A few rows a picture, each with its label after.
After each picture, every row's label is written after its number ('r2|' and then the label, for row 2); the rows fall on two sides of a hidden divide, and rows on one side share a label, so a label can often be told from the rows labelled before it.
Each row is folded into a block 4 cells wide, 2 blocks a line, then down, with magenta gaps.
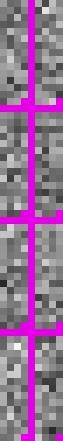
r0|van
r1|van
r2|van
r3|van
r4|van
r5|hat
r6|van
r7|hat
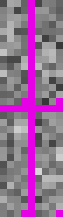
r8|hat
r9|van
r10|van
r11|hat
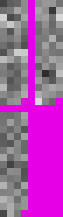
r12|van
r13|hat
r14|van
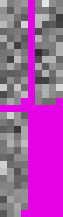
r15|van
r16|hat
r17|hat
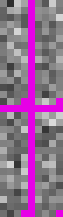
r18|van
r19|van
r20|hat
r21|van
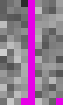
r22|van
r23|hat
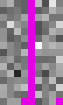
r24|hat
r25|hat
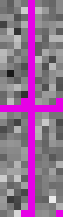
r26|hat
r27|van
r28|van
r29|van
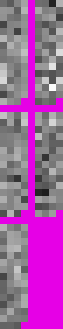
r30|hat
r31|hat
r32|van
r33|van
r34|van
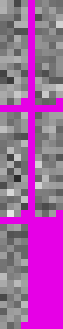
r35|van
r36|hat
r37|hat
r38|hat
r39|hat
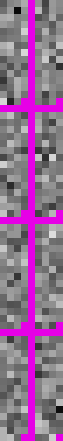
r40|hat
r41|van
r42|hat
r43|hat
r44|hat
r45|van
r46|van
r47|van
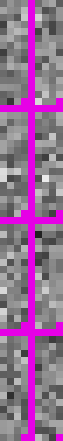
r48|hat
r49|hat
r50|van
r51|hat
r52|van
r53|hat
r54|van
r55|hat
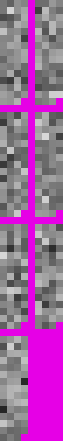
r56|van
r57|van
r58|van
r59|hat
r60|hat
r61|hat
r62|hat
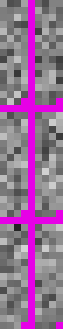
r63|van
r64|hat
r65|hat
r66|van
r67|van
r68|hat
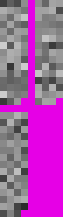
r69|van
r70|van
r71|hat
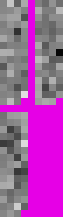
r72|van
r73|van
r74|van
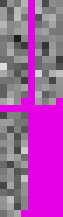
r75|van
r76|van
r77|hat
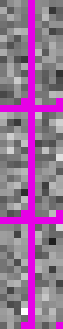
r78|hat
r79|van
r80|hat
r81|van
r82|hat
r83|hat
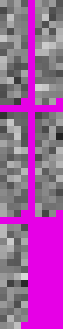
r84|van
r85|hat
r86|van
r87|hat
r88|hat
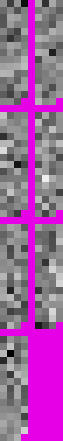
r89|hat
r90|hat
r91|hat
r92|hat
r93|van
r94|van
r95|van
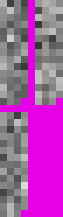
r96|van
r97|hat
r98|van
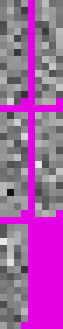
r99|hat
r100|hat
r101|van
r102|van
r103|hat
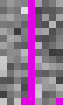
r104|van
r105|hat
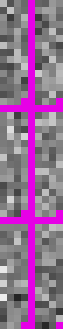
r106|van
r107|van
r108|hat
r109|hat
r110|van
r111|van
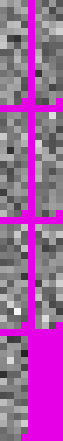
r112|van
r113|hat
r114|van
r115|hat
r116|van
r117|van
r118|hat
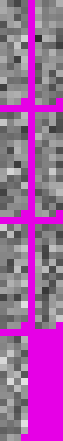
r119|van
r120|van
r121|van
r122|van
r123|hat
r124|van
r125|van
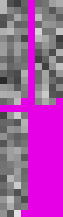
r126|van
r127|hat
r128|hat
